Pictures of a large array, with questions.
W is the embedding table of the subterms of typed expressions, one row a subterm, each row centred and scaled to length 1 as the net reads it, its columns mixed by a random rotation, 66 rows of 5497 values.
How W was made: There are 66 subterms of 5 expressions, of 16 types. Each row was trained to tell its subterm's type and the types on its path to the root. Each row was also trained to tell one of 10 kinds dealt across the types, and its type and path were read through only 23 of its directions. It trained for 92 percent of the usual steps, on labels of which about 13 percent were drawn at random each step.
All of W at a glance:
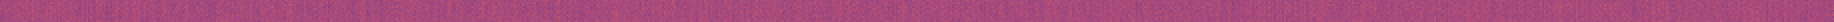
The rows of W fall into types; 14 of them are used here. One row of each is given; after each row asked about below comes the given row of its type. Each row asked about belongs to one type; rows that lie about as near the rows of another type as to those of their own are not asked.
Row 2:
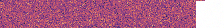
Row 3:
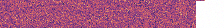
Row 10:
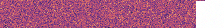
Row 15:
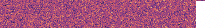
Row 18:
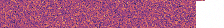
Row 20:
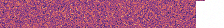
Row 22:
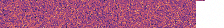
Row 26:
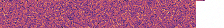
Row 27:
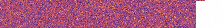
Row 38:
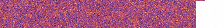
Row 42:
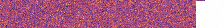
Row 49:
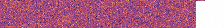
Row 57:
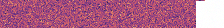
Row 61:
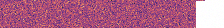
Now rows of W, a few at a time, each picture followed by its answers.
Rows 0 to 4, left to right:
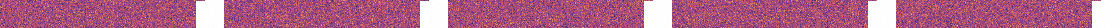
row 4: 38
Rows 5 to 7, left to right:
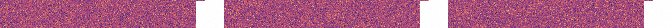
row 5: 26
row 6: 10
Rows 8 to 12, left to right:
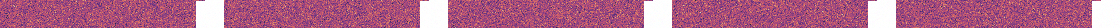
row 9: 15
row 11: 27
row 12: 2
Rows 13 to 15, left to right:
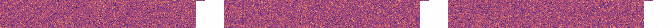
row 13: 49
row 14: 26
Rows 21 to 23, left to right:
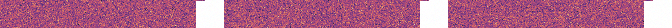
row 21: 27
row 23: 57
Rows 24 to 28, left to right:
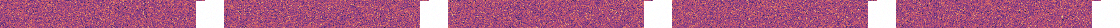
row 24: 2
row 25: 26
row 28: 15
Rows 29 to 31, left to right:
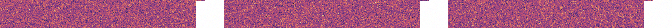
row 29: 42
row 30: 49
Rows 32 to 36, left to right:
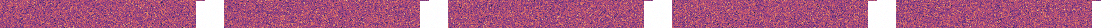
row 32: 38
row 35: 61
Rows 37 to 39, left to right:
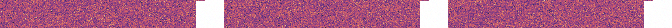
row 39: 42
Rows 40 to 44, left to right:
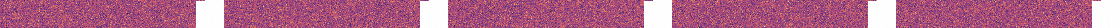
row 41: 57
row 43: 42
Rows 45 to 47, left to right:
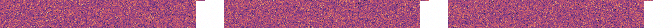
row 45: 61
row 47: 26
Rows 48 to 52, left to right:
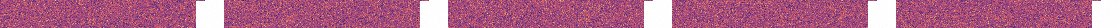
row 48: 61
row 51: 10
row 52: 2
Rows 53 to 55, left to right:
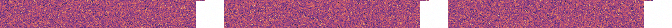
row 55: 42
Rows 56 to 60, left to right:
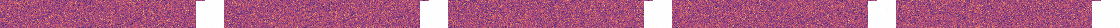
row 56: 2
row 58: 22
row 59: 20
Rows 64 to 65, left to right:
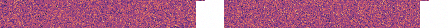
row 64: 22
